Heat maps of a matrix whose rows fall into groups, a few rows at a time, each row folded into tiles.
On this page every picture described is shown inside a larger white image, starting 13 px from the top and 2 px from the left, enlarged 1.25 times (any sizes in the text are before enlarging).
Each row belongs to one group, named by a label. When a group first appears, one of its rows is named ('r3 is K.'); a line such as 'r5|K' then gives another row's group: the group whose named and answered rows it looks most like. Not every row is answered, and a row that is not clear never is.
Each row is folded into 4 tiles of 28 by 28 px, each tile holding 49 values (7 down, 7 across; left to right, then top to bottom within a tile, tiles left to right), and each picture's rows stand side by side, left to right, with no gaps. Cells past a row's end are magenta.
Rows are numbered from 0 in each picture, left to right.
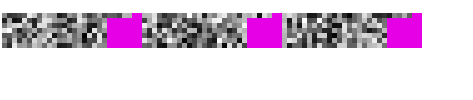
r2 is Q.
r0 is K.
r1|Q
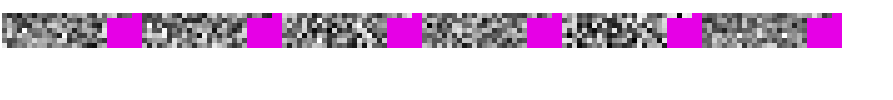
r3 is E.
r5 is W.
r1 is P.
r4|Q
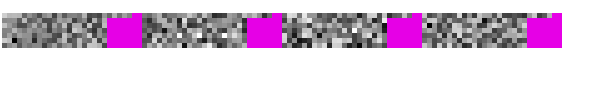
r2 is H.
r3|E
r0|Q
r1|W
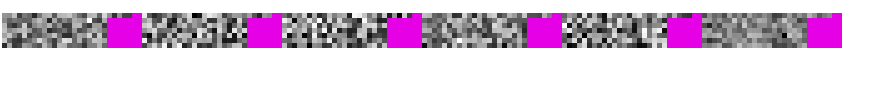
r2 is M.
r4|M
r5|W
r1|K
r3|H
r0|H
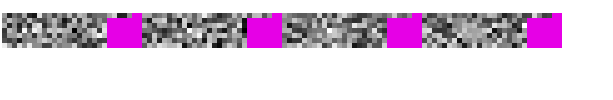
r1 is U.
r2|U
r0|E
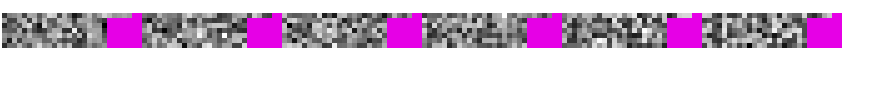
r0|W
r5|H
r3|M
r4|H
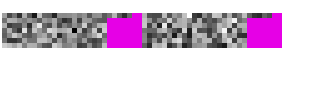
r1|M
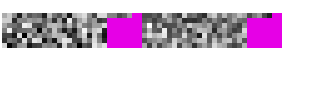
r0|M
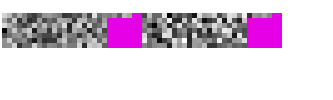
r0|Q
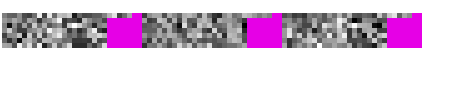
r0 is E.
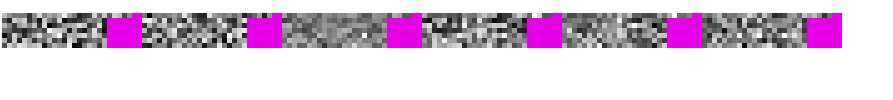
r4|E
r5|W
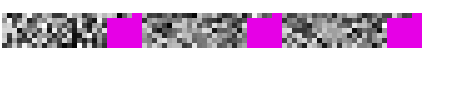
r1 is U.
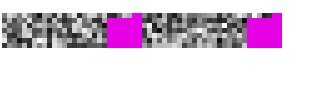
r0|H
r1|U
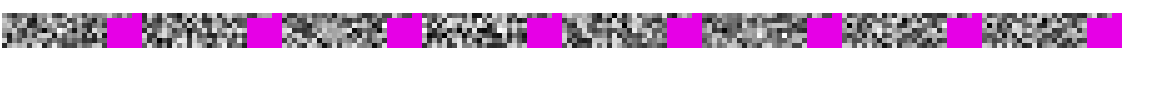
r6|E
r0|K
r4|H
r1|H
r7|E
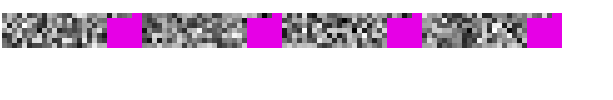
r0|M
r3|Q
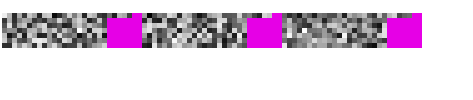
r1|K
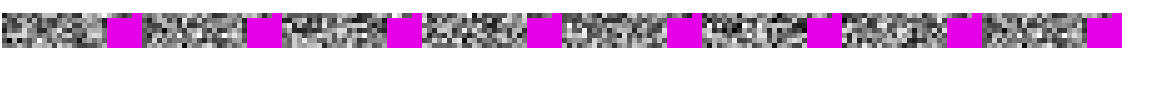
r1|W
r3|M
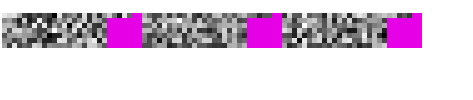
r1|M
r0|Q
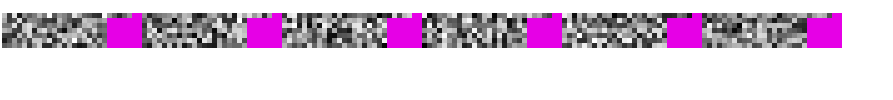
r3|K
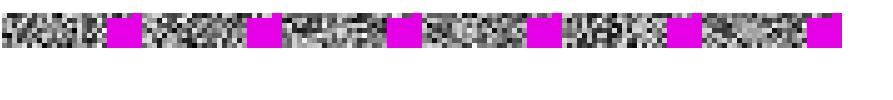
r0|K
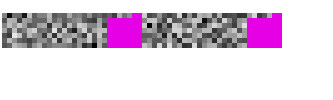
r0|K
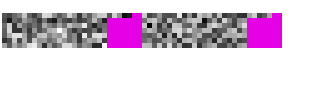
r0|P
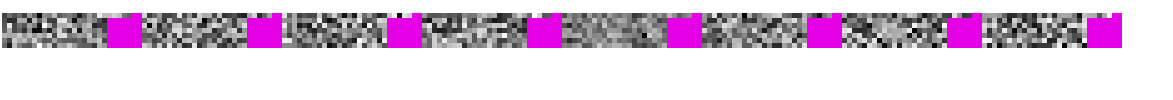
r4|W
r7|Q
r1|E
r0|W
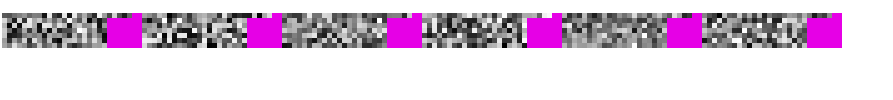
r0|M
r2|K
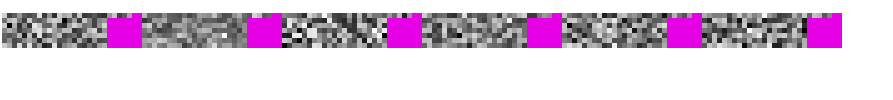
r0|E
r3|H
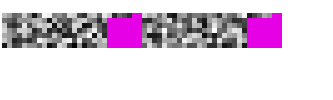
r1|H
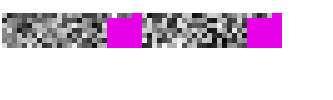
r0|E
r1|K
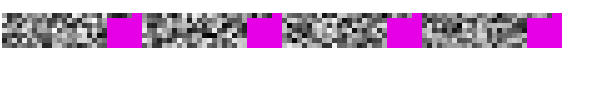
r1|H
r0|M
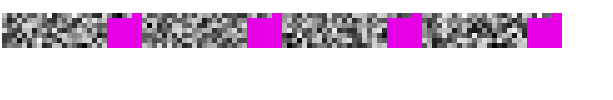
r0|M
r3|H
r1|E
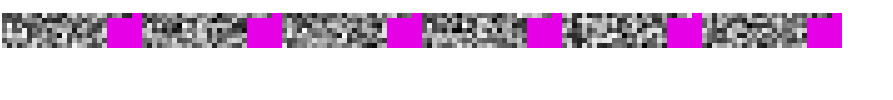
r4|H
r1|P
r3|W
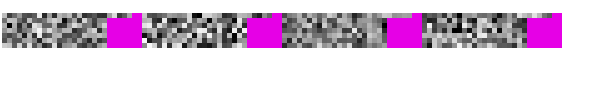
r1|K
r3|W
